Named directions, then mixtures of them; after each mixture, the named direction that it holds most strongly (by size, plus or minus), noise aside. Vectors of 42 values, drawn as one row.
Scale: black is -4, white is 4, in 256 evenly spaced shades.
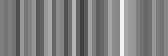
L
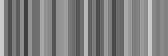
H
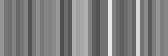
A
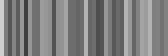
H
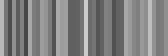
H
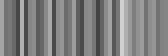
L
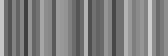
H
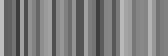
H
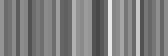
A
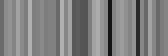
A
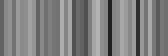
A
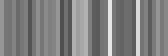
A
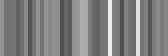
A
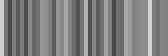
H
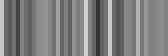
A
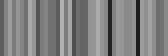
A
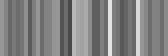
A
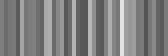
L
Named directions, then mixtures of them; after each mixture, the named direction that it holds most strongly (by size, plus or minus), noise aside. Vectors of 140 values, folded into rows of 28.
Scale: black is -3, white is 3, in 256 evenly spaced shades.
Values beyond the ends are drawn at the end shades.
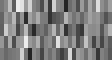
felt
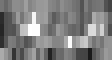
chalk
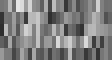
felt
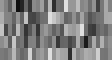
felt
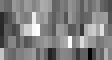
chalk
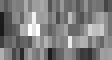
chalk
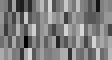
felt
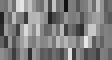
felt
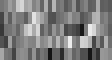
chalk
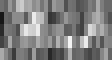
chalk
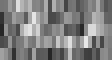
chalk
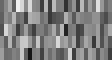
felt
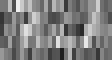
felt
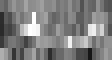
chalk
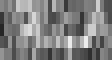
chalk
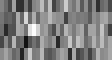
felt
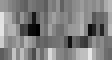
chalk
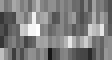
chalk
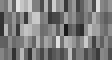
felt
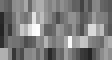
chalk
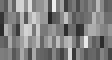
felt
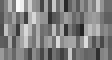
felt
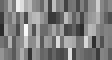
felt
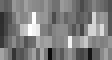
chalk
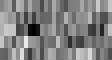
chalk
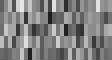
felt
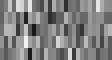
felt
